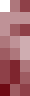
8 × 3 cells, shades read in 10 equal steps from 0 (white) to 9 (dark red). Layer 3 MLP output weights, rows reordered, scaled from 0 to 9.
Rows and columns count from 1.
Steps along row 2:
same same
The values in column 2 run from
4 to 8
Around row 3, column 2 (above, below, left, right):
4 4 4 7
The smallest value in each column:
0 4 3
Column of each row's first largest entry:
3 1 3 1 1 2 2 1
